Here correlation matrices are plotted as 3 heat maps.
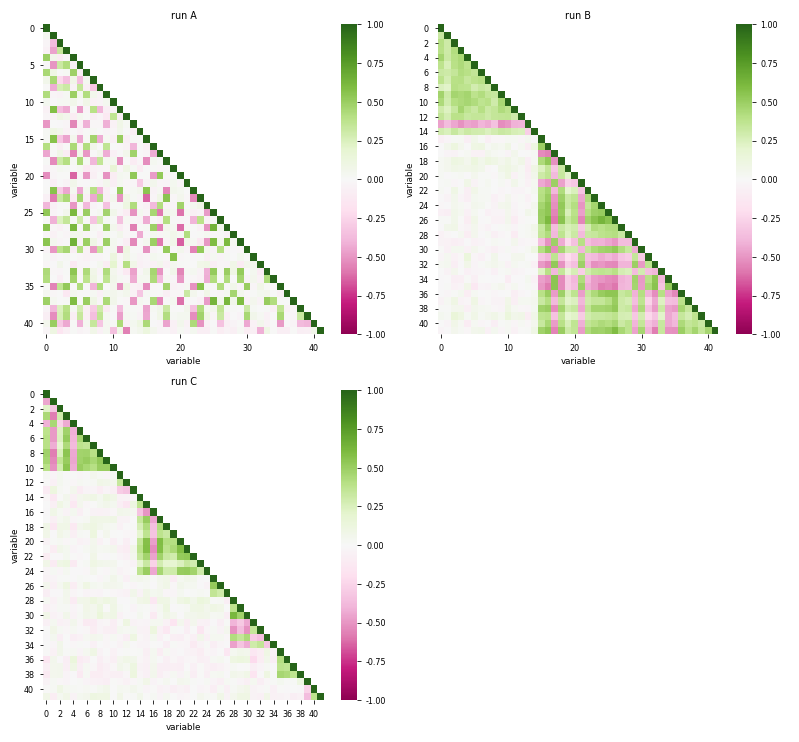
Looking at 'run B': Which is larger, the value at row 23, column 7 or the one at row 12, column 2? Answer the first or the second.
the second
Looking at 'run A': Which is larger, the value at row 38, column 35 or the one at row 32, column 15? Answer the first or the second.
the first
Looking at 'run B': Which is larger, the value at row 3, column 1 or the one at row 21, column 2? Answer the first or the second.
the first
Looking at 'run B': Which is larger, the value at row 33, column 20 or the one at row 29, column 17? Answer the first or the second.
the second
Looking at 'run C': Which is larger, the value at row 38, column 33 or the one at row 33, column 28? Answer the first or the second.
the second
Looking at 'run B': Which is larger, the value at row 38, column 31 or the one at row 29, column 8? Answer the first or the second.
the second
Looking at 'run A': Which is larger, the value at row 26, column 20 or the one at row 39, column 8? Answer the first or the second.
the second
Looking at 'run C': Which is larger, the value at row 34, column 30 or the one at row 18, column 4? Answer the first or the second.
the second
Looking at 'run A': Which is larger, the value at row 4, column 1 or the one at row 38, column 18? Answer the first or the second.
the second
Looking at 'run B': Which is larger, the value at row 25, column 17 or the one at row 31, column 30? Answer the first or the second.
the second
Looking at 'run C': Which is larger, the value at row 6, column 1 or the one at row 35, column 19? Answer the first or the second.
the second
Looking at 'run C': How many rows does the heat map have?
42
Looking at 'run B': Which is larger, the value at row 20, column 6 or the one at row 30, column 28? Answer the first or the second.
the second
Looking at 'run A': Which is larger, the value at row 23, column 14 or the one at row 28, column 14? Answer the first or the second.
the first
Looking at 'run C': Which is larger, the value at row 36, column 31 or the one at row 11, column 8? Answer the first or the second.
the second
